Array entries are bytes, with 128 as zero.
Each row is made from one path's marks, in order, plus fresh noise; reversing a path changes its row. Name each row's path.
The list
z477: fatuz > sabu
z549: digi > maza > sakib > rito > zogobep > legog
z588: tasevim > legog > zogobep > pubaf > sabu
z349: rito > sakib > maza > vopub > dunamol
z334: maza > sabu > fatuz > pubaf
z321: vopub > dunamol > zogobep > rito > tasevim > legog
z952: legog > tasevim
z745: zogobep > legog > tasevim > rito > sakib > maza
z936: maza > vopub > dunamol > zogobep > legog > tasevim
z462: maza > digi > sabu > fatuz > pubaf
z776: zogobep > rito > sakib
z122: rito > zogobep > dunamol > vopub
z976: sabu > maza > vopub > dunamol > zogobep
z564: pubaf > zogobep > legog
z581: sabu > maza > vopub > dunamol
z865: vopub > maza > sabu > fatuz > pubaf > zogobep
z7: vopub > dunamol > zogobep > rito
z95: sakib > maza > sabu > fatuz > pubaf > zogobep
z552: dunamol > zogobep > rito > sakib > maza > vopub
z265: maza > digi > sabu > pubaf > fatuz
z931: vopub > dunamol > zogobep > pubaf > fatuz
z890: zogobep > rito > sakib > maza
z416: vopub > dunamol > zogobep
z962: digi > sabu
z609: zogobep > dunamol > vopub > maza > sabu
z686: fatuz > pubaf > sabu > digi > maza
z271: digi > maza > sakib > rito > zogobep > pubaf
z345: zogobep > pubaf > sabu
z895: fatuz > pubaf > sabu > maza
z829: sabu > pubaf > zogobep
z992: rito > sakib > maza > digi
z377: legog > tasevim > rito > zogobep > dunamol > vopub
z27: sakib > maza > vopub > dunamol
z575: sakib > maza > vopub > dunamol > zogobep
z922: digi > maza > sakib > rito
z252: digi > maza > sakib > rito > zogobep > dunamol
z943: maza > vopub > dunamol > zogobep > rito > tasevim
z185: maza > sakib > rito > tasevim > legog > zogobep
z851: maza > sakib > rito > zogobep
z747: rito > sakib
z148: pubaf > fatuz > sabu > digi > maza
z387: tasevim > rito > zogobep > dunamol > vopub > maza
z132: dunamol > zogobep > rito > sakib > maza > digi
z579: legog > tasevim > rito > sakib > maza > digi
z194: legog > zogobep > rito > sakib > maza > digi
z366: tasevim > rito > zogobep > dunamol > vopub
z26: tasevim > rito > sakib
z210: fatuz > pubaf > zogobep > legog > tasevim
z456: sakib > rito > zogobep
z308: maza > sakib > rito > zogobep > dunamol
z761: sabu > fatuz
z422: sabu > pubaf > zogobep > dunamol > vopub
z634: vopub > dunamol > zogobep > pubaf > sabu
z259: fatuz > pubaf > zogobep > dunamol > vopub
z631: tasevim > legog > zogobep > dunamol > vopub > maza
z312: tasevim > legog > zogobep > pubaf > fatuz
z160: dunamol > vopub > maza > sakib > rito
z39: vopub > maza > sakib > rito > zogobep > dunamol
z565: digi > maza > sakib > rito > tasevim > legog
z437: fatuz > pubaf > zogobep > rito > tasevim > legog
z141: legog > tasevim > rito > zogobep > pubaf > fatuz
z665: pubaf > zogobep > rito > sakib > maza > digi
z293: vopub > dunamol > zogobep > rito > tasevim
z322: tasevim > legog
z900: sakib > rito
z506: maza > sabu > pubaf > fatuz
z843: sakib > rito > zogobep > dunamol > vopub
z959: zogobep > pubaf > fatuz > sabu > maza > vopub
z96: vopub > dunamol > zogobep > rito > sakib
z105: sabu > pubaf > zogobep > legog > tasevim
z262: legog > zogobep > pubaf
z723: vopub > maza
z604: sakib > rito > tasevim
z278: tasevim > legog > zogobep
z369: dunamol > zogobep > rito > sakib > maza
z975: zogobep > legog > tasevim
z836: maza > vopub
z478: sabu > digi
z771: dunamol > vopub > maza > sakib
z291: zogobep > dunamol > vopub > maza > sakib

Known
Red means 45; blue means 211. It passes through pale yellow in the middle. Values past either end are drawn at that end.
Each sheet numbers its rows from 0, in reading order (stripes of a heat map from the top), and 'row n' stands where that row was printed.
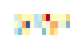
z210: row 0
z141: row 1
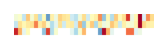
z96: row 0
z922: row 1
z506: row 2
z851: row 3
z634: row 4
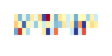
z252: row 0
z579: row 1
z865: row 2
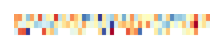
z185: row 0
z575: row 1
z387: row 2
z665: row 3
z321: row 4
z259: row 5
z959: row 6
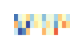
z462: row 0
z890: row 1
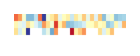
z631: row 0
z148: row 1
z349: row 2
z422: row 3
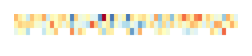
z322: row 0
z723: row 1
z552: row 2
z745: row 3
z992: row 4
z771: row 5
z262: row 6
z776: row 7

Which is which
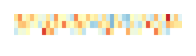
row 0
z952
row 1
z293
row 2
z975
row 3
z437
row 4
z369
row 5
z416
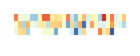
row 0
z122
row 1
z312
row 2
z334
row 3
z936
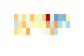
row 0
z747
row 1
z377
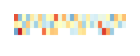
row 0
z308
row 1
z27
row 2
z105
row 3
z565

